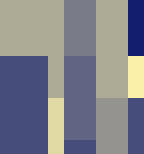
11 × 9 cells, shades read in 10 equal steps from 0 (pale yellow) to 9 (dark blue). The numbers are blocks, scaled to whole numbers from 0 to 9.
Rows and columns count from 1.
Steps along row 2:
same same same up same down same up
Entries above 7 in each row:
1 1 1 1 0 0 0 0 0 0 0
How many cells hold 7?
27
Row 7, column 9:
0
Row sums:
37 37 37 37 42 42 42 49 49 49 51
